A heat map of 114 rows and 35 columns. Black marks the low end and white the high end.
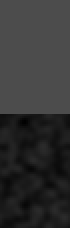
It is made of 2 by 1 panels. Panel 1,1: low, flat. Panel 2,1: very low, blotchy, faint in contrast.
